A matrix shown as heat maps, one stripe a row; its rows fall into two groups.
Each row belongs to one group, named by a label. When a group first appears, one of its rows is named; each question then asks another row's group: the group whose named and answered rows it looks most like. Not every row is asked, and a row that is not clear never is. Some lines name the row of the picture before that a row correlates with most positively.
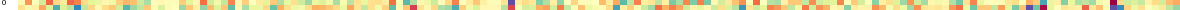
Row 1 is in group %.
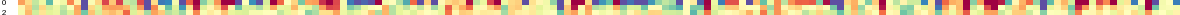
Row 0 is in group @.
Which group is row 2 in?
@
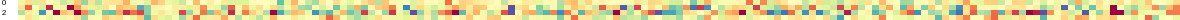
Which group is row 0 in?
@
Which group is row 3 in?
@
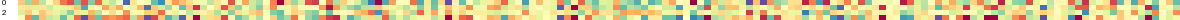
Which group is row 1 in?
@
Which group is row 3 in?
@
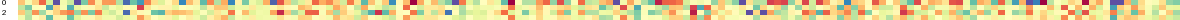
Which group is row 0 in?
%
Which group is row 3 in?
%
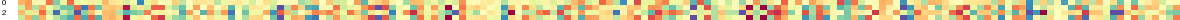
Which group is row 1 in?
@
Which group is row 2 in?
%
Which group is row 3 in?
@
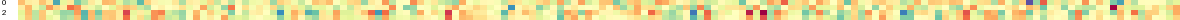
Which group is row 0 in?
%
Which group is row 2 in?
@
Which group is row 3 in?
@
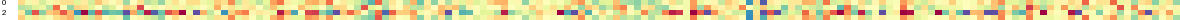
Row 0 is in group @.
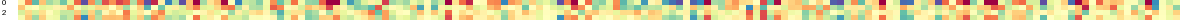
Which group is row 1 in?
@
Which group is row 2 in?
@
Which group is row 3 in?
@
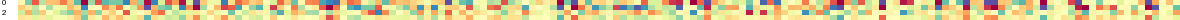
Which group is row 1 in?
@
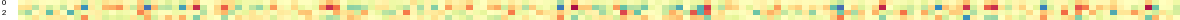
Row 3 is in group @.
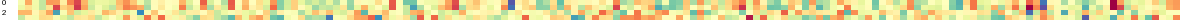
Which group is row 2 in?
%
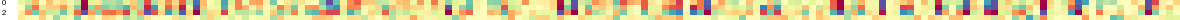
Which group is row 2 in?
@
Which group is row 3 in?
%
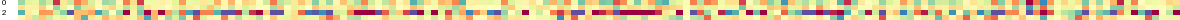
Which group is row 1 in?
%
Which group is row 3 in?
@
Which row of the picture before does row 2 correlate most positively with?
0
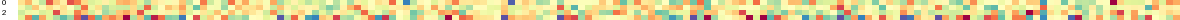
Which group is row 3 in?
@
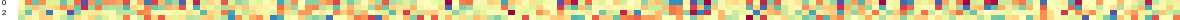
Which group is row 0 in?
@
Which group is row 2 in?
%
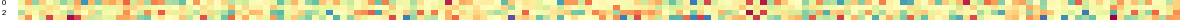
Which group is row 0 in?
@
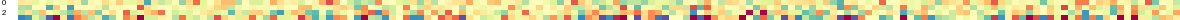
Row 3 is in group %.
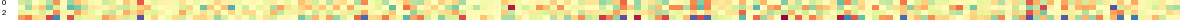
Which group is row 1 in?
%
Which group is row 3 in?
%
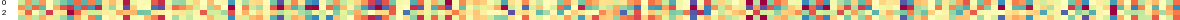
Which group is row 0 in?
@
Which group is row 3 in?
@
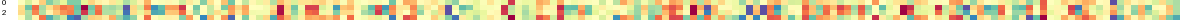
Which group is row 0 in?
%
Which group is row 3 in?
%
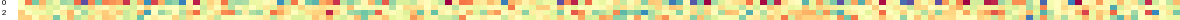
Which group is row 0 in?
@
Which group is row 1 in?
%
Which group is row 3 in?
%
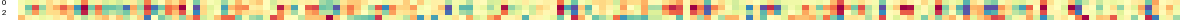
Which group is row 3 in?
@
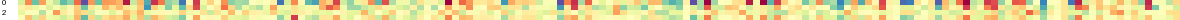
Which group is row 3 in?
@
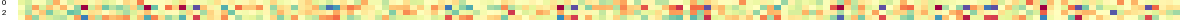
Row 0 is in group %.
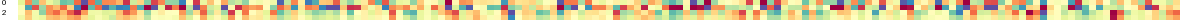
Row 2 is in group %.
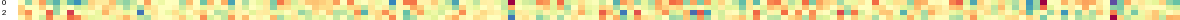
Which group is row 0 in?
%
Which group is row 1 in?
%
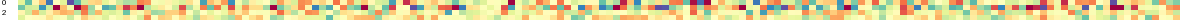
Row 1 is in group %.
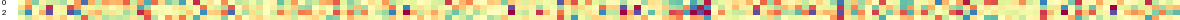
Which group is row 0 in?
@
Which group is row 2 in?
%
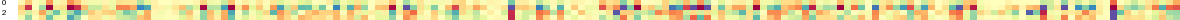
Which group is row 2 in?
%
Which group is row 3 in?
%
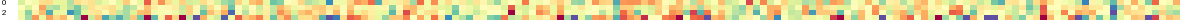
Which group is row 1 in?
%
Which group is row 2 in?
%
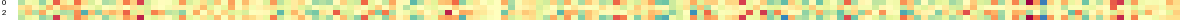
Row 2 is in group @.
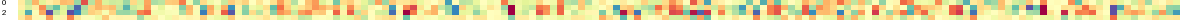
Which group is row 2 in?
%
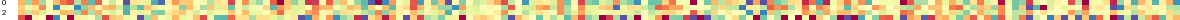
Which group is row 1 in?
%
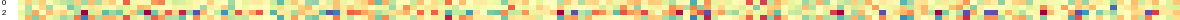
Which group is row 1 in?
%
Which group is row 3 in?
@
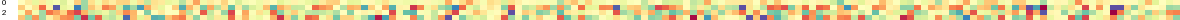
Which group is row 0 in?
@
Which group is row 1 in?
%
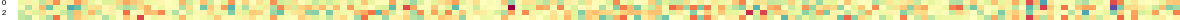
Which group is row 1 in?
%
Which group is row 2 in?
@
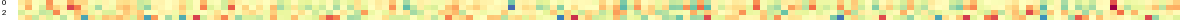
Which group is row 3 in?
@
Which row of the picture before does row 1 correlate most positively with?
0
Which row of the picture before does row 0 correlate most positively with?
0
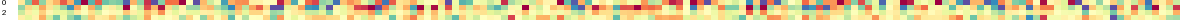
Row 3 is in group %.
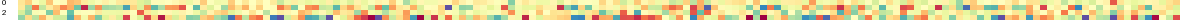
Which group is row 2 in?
%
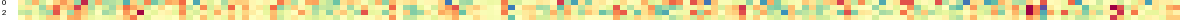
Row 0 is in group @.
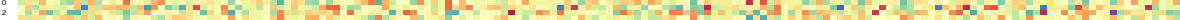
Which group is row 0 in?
@
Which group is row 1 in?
@
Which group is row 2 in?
%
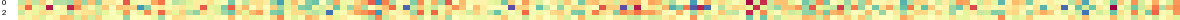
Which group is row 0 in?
@
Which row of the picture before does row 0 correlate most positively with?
0
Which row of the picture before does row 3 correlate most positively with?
3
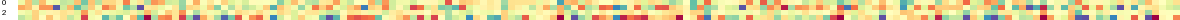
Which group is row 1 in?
%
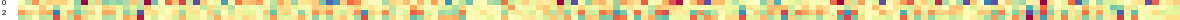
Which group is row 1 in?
%
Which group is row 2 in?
%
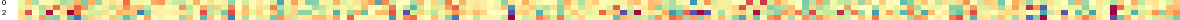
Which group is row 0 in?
@
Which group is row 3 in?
%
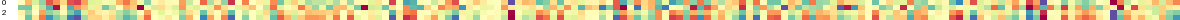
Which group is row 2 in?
%
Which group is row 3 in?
%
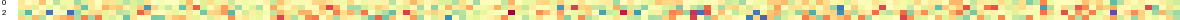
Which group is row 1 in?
@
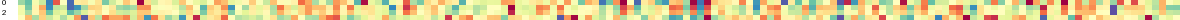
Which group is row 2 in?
%
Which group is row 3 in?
@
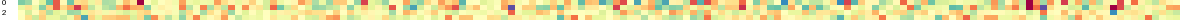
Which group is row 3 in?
@
